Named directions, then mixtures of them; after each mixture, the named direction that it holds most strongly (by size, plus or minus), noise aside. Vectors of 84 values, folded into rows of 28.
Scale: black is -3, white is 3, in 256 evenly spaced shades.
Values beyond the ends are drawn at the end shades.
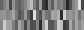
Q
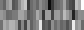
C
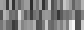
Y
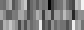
C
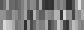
Q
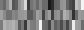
C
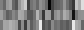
C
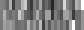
C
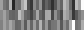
C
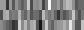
Y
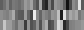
Q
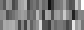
C
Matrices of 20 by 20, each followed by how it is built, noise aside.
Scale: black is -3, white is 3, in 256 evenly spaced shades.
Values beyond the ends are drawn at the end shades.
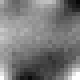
smooth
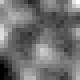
smooth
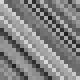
Toeplitz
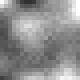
smooth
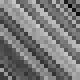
Toeplitz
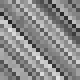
Toeplitz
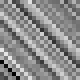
Toeplitz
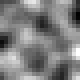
smooth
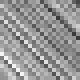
Toeplitz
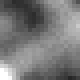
smooth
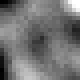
smooth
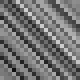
Toeplitz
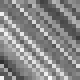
Toeplitz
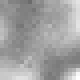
smooth
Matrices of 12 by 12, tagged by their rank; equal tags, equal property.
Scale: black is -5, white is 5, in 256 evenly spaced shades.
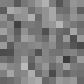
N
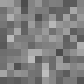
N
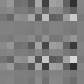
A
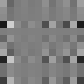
A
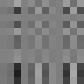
A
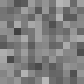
N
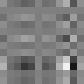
A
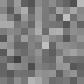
N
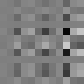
A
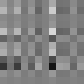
A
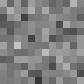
N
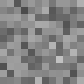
N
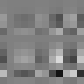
A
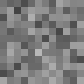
N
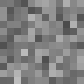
N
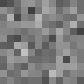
N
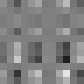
A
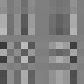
A
